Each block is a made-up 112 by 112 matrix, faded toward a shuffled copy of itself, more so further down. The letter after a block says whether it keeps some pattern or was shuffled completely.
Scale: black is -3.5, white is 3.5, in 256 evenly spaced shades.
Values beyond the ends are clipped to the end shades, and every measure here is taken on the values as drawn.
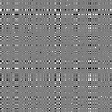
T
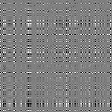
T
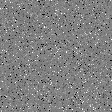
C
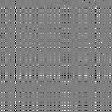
T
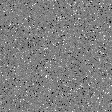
C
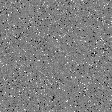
C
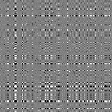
T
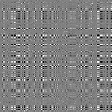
T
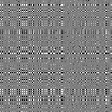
T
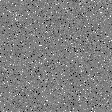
C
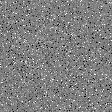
C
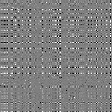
T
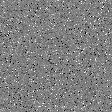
C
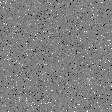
C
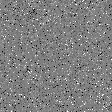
C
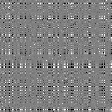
T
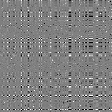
T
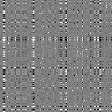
T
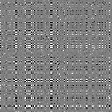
T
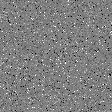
C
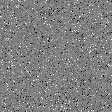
C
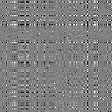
T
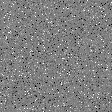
C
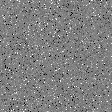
C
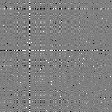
T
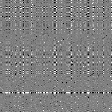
T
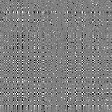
T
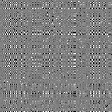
T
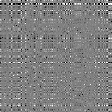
T
